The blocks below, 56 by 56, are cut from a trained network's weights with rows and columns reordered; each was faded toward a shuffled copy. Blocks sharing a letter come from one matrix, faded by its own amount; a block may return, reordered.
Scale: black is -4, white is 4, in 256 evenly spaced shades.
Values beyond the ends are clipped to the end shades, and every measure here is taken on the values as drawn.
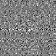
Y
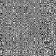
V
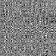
Y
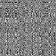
Y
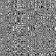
V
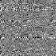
Y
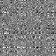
Y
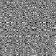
Y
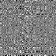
Y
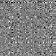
Y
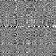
V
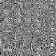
V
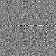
V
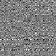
Y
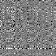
V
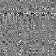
V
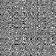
Y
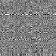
V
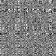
Y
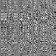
V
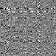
Y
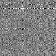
V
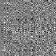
V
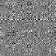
V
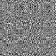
V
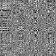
Y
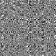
Y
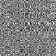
Y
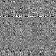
V
